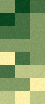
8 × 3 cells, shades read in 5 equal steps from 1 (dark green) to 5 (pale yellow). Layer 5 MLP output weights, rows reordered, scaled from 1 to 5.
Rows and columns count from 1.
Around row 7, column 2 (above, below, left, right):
4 5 3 5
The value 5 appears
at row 5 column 1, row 7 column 3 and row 8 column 2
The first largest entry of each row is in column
1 3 3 1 1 2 3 2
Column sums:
23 22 27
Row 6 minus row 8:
-2 -1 0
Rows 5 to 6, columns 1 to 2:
5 2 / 2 4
